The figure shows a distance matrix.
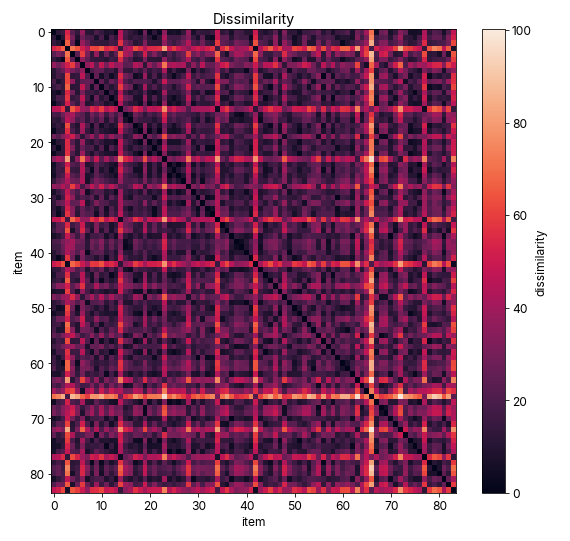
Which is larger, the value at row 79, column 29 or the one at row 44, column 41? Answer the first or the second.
the first
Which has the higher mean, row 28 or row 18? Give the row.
28
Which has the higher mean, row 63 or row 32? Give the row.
63
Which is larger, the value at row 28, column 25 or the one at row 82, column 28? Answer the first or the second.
the second
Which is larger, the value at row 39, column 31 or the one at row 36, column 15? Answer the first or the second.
the second
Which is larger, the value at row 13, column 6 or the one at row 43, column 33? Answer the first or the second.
the first
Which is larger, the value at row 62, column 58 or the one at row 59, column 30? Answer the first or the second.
the first
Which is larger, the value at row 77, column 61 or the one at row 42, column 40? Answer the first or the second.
the first
